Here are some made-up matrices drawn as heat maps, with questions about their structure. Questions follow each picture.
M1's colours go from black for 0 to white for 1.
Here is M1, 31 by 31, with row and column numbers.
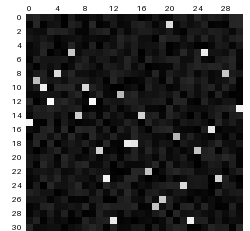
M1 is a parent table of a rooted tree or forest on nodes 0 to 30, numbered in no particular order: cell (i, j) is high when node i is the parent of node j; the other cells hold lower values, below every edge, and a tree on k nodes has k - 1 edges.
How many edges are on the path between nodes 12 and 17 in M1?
11
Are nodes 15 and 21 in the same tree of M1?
yes
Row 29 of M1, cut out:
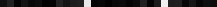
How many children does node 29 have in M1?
2
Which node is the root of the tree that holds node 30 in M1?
29
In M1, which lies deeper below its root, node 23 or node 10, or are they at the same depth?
node 10
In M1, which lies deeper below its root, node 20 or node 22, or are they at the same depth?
node 22
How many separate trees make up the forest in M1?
2
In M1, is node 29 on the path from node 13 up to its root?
yes
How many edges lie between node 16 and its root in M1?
5
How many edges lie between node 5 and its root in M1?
0
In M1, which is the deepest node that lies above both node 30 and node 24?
23
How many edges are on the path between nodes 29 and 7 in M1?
5
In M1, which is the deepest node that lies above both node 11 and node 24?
23
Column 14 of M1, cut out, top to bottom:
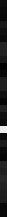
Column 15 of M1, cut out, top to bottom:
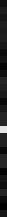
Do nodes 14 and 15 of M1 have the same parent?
yes
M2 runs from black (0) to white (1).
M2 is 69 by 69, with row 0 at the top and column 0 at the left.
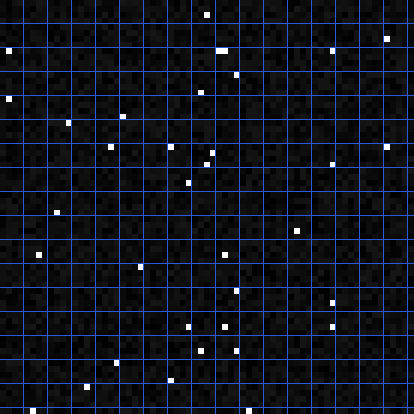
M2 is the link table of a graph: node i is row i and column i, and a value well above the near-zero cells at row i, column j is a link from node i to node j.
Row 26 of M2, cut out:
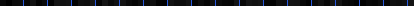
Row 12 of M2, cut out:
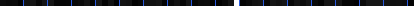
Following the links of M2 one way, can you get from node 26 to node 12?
no
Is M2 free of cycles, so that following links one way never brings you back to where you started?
yes
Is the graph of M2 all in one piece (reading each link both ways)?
no
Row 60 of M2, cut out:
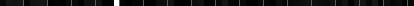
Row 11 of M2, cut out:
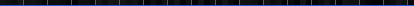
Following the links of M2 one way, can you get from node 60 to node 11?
yes
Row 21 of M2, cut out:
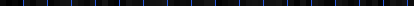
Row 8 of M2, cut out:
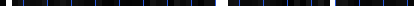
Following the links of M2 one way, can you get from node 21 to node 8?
no
